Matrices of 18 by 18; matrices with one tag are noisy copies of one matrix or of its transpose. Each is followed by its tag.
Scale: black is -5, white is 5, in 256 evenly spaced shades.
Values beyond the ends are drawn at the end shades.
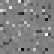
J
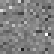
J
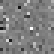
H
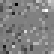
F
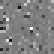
H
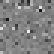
H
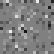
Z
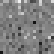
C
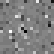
Z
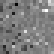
F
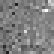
F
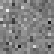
J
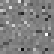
J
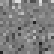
C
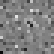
Z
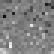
F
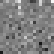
C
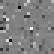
H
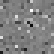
Z
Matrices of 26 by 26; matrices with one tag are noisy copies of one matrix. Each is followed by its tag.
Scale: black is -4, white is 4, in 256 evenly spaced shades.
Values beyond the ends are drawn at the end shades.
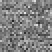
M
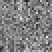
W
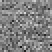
M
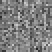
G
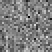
W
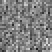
G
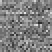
M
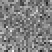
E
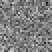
E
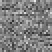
M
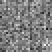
G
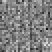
G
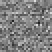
M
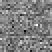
M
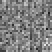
G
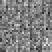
G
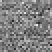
M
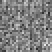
G
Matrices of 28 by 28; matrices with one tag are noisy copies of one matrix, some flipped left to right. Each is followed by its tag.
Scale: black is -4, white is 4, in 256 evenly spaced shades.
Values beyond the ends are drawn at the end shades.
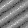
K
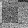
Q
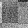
Q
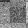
Q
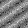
K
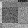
Q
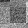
Q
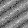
K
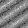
K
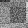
Q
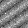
K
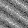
K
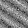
K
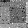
Q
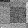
Q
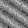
K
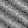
K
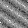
K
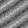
K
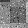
Q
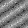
K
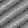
K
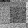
Q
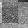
Q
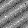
K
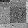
Q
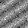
K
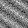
K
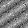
K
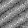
K
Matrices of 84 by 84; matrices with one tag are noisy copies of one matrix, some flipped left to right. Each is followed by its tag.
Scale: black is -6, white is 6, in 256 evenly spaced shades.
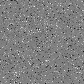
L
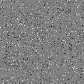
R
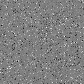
R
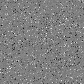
R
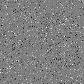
R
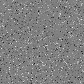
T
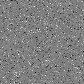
L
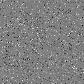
R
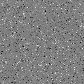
T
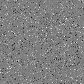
R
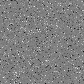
L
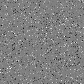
R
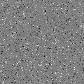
T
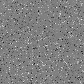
T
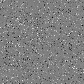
R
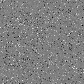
R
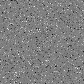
L
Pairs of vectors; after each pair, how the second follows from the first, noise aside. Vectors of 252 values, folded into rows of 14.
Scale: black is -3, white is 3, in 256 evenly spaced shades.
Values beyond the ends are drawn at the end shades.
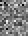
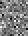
shuffled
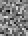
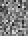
shuffled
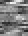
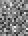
shuffled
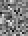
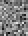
shuffled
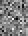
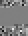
partly zeroed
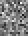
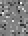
partly zeroed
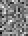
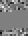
partly zeroed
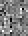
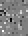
partly zeroed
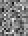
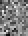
shuffled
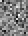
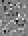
partly zeroed
